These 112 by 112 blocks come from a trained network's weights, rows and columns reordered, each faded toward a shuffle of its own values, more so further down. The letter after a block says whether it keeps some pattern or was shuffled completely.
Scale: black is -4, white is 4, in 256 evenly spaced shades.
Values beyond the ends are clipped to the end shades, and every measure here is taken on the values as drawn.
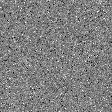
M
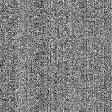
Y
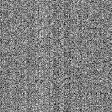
Y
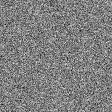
M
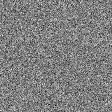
M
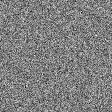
M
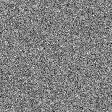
M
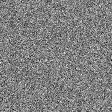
M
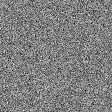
M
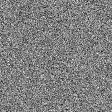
M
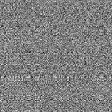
Y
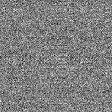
Y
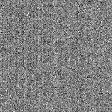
Y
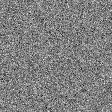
M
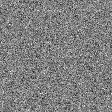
M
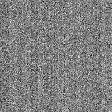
Y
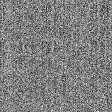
Y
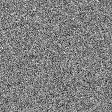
M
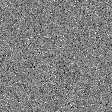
M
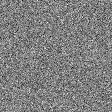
M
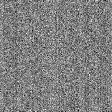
Y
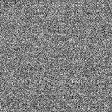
Y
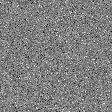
M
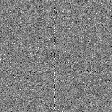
Y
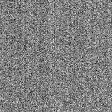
Y
